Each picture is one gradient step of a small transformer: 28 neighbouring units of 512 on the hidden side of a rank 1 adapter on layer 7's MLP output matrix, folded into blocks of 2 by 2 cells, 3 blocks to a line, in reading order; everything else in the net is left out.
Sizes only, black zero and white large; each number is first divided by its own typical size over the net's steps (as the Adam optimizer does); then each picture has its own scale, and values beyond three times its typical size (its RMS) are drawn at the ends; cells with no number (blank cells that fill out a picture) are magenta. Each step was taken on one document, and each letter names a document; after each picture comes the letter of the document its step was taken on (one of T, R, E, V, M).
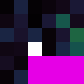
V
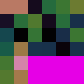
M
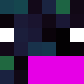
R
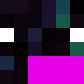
R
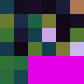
V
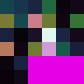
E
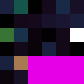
R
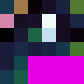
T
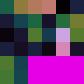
E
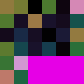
M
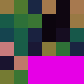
M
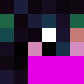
T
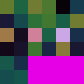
E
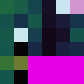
M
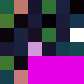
T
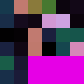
E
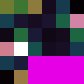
M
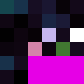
T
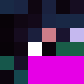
T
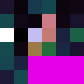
E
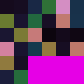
M
